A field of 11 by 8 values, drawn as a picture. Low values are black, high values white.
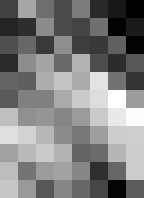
Grain: diagonal, down to the right. Ninth with the lowest average: top right. Ninth with the highest average: middle right.
